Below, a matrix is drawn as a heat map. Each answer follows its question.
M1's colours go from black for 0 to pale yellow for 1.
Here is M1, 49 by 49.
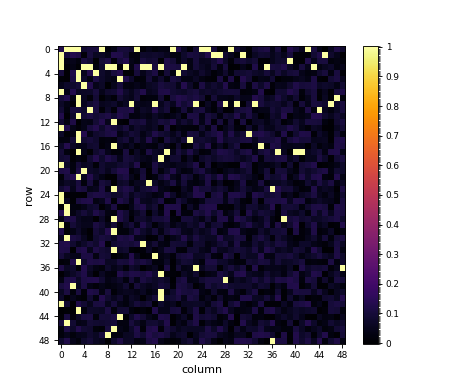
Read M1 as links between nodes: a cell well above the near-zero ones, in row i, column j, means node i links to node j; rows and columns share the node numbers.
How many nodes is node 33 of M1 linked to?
1
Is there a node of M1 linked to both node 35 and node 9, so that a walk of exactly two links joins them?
yes
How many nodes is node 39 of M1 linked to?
1
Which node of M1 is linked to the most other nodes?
node 3
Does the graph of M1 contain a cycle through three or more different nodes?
no
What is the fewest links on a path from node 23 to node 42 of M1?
4
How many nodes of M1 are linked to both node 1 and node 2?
1
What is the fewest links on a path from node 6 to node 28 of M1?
4
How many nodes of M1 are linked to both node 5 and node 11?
1
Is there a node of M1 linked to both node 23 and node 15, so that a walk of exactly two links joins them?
no
